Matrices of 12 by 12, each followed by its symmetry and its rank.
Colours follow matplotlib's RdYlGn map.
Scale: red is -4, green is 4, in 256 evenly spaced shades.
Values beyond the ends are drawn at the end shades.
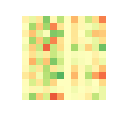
neither, rank two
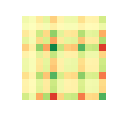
symmetric, rank one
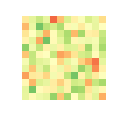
neither, full rank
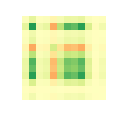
symmetric, rank one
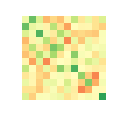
symmetric, full rank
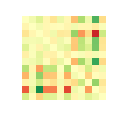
antisymmetric, rank two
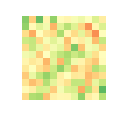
neither, full rank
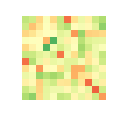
symmetric, full rank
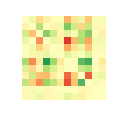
antisymmetric, rank two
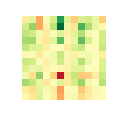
neither, rank two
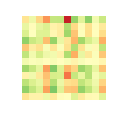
neither, rank two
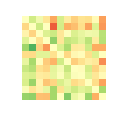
antisymmetric, rank two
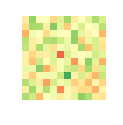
neither, full rank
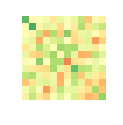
symmetric, full rank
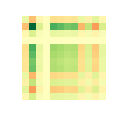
symmetric, rank one
